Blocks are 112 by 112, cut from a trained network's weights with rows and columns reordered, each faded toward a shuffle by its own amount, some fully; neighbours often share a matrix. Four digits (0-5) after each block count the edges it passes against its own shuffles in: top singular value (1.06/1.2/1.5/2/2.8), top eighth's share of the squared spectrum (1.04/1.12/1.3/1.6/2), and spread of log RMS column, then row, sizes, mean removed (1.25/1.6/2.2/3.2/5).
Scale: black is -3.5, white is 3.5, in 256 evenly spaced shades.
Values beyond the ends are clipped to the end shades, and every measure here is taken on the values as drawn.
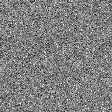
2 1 0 0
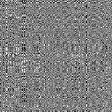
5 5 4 3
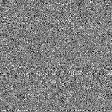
4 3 0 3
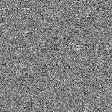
3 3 0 2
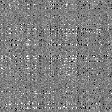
4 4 2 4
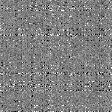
4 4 2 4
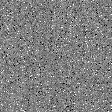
1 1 0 0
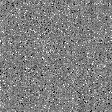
2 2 0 1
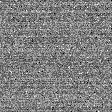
3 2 1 0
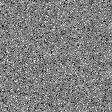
0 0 0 0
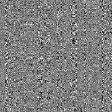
4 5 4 2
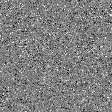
2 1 0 1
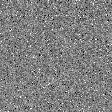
1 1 0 1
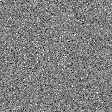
1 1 0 0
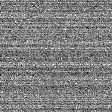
4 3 1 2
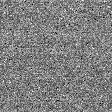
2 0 0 0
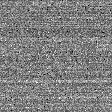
3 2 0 1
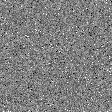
0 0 0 0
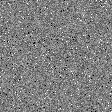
0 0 0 0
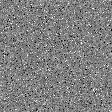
0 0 0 0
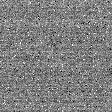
2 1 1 0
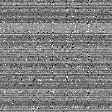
5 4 3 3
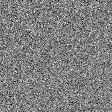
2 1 0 0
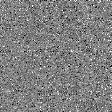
2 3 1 2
